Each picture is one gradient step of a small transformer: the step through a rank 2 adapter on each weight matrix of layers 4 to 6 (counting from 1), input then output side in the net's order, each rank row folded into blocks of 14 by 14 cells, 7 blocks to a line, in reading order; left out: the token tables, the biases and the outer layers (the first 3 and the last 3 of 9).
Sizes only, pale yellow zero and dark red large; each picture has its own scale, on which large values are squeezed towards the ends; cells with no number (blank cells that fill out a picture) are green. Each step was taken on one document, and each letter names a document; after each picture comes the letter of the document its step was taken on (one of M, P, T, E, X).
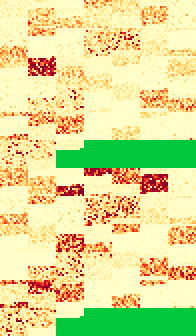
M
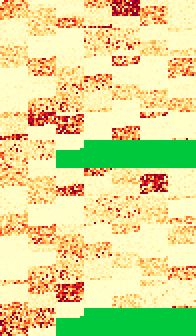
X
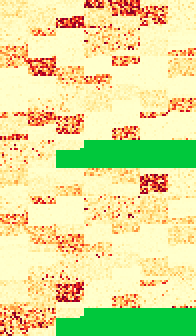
X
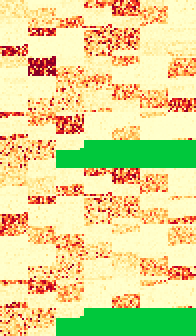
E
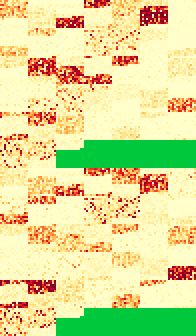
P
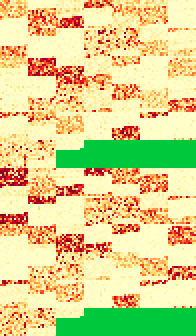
E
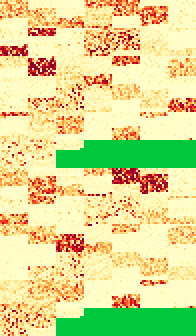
M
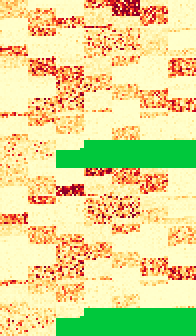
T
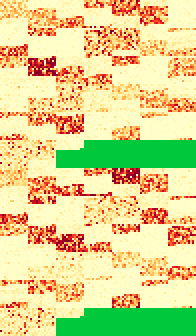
E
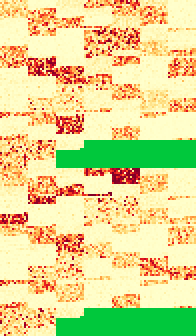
E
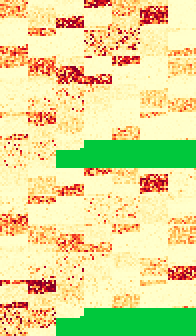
P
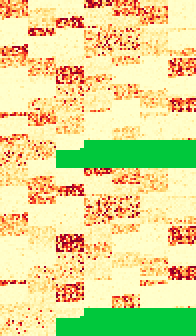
T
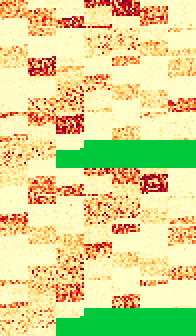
T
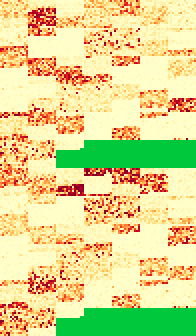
X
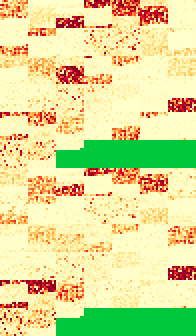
P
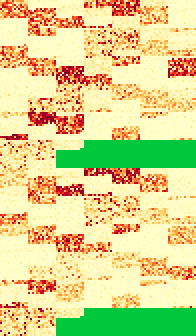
E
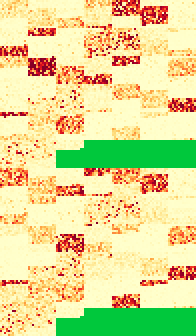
M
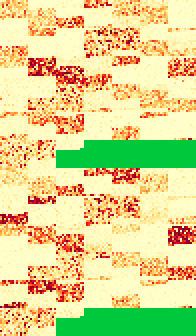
E
